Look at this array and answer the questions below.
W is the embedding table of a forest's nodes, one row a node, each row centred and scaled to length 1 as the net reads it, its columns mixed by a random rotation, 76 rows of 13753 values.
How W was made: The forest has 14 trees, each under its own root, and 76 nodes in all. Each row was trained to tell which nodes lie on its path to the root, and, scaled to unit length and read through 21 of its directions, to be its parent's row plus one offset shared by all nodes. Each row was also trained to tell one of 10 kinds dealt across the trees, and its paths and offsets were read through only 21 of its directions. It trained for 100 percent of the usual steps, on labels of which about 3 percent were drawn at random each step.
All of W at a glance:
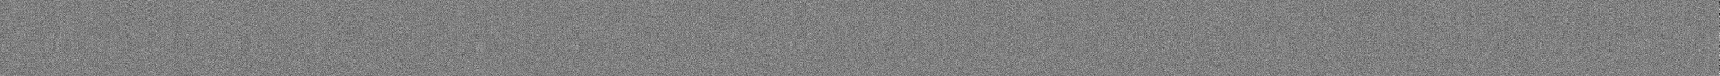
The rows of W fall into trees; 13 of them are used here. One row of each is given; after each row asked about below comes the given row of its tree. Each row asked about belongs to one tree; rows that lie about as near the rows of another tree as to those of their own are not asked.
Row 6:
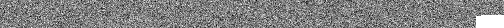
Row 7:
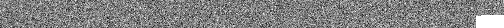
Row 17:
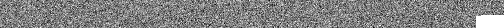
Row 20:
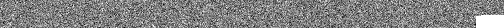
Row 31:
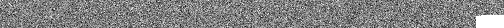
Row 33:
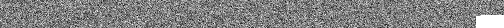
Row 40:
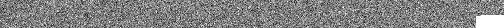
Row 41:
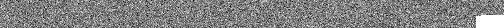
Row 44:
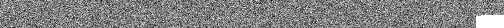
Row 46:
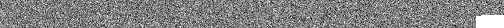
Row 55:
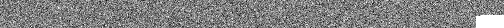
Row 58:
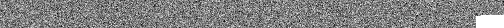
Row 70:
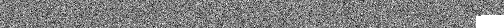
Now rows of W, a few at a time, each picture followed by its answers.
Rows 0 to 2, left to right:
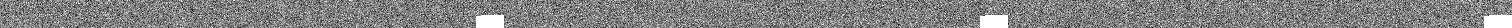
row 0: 17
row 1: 6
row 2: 6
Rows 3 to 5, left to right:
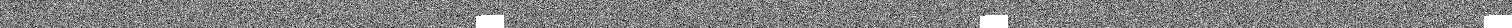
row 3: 33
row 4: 41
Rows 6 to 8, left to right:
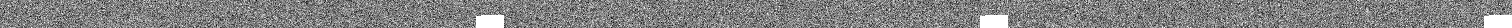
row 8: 44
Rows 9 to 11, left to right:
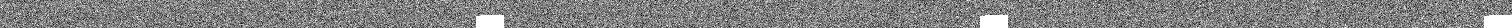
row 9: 33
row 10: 41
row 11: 70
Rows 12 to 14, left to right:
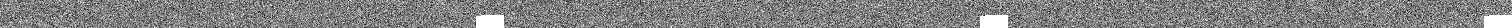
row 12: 44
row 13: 6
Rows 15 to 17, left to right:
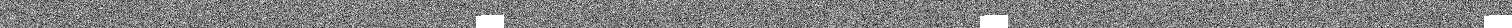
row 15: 58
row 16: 55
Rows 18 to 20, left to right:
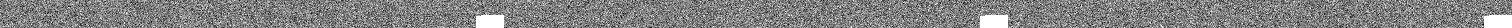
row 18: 46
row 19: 17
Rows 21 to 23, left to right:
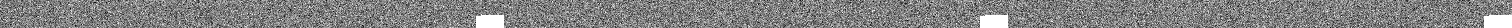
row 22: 70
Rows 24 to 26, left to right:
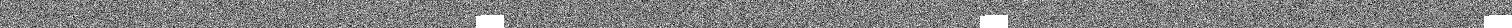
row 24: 55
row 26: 46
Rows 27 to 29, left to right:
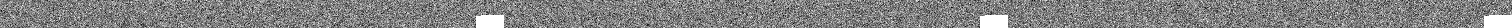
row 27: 58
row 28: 31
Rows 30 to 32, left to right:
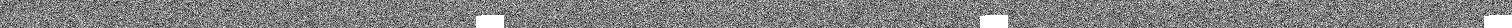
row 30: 40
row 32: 58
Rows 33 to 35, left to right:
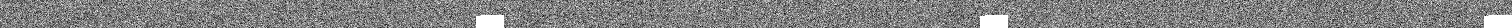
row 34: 20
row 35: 20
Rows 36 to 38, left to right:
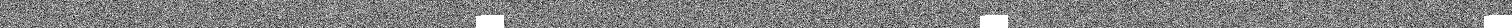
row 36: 55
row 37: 33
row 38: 17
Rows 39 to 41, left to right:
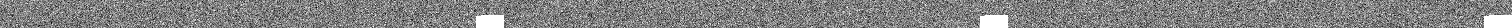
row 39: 70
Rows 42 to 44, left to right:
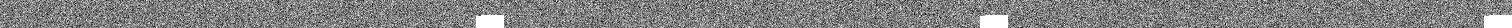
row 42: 70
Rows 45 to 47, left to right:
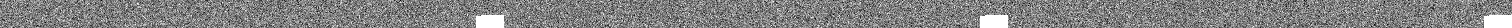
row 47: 70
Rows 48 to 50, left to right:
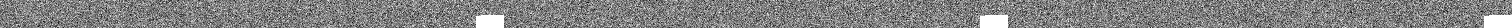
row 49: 7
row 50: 7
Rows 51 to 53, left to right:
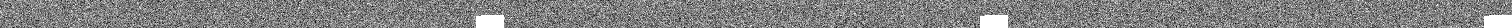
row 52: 33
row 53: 7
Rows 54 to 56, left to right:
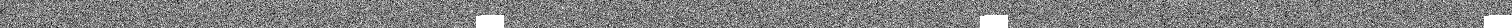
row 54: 40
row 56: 58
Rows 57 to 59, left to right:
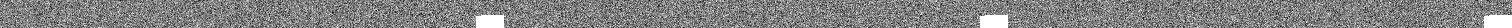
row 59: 46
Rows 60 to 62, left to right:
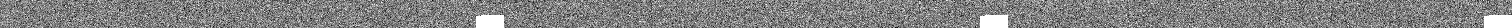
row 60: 46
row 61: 33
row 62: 46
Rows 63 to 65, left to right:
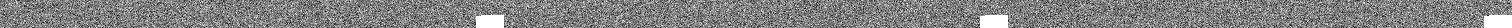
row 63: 31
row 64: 20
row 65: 6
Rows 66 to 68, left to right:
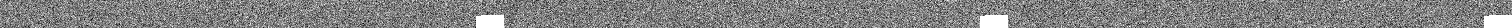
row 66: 31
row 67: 40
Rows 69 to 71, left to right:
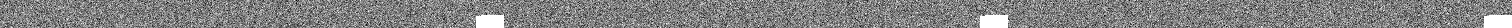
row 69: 70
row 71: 17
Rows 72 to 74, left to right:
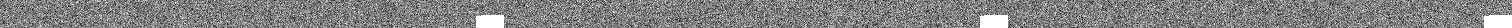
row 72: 46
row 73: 55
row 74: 40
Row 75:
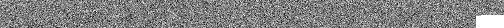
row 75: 44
